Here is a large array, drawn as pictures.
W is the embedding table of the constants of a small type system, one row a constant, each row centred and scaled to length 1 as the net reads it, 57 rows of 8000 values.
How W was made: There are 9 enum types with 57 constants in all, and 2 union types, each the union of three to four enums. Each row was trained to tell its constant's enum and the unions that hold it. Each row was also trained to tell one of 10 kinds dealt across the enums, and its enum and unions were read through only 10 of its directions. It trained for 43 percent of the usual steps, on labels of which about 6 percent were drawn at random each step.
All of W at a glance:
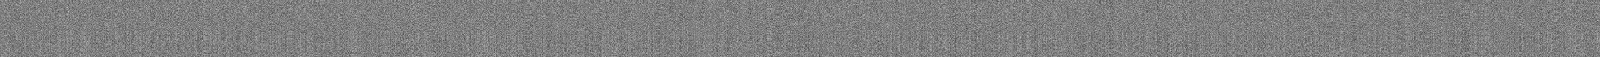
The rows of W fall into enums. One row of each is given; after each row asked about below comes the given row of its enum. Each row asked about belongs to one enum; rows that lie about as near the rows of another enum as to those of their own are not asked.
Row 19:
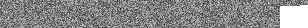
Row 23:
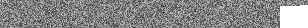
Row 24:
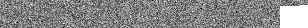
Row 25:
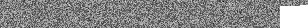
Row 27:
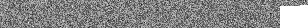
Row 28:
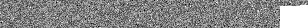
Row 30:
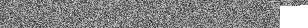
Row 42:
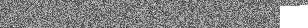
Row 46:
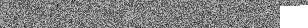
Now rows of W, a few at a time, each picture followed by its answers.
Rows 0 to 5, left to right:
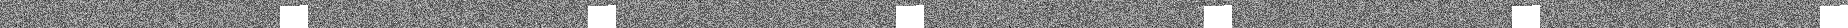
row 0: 25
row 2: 23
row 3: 30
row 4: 24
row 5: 27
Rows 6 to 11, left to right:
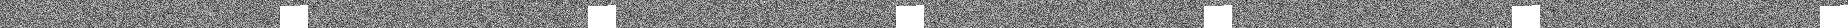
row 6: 30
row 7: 25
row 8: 23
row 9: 42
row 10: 24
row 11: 19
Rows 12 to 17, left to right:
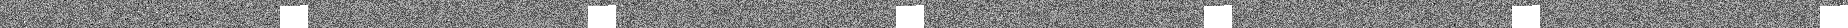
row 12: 23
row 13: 30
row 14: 28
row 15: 28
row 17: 23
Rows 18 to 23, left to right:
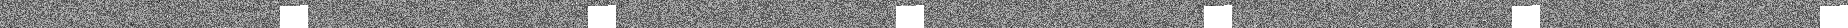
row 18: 28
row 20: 30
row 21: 24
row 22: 28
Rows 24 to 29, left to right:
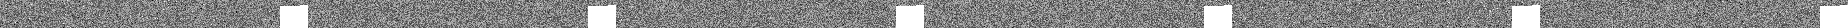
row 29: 24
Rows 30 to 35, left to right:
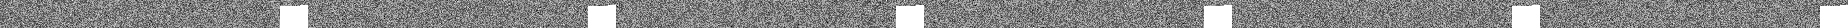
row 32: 25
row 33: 42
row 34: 27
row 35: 19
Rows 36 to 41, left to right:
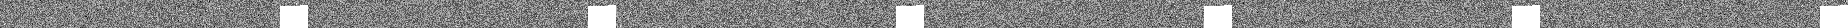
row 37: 28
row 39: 42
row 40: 30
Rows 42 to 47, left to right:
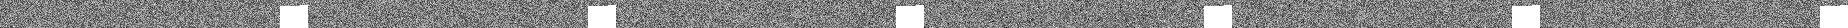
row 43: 19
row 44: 25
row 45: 46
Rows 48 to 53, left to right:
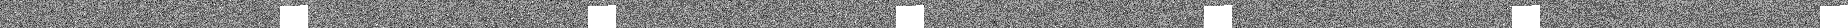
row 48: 30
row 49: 46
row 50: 42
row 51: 42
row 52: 24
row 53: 24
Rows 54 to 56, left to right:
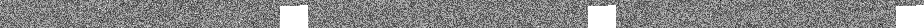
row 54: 42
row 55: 19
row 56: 28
